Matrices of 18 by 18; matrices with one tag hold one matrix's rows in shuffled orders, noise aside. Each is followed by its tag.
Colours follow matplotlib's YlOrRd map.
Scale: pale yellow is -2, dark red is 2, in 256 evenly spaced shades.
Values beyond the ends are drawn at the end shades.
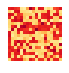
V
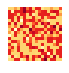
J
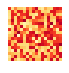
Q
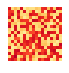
J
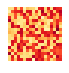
Q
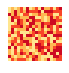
Q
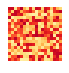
V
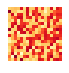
Q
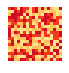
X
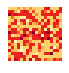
X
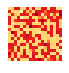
J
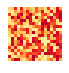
Q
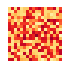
J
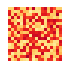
J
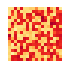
Q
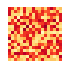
J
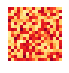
J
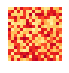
J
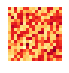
Q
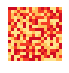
J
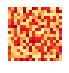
J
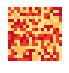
X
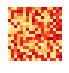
Q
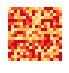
X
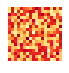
J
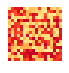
V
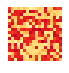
V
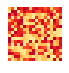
V
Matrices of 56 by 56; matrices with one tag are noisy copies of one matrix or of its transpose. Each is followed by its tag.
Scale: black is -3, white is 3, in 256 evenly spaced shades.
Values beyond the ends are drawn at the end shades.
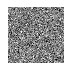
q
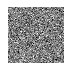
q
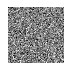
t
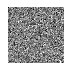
t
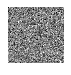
t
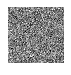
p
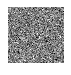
q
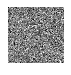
t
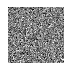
t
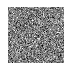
q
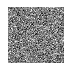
p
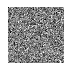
t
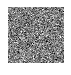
q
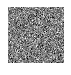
q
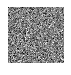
t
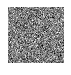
q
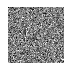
t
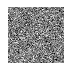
q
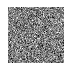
q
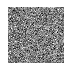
p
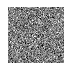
q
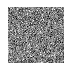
p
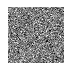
q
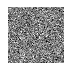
q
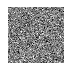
q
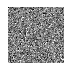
t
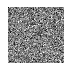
t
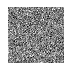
p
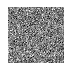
p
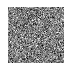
q
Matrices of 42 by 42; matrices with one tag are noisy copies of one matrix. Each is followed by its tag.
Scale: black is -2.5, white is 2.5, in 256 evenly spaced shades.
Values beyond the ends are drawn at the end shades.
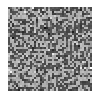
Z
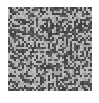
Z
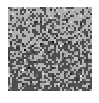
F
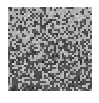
F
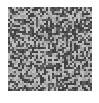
Z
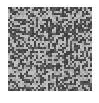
Z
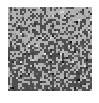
F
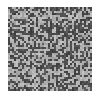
Z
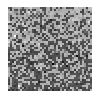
F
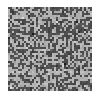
Z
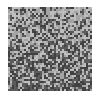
F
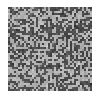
Z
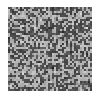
Z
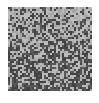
F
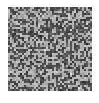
Z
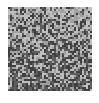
F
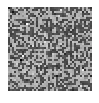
Z
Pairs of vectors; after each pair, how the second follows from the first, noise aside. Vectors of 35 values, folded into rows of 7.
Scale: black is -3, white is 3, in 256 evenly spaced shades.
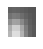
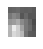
copied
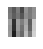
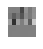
partly zeroed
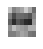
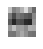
copied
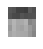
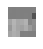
partly zeroed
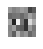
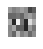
copied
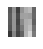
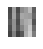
copied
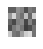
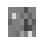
partly zeroed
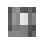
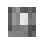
copied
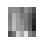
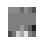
partly zeroed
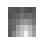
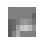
partly zeroed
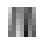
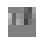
partly zeroed
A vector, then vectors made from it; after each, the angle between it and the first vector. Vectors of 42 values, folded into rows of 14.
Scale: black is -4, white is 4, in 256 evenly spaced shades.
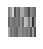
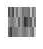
partly opposed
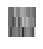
orthogonal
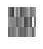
nearly opposite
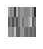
partly aligned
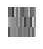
nearly opposite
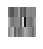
partly opposed
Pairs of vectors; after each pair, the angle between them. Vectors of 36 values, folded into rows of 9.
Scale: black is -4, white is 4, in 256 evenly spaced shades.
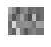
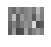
partly opposed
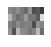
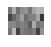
nearly opposite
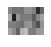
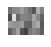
nearly opposite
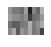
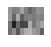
partly aligned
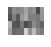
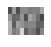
orthogonal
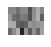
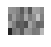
partly aligned
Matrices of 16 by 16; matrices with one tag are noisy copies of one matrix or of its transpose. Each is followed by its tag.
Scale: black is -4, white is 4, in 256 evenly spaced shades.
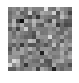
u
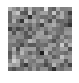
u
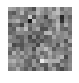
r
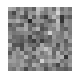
r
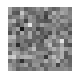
r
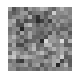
r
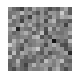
u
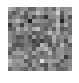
r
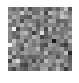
u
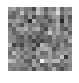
r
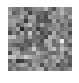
r
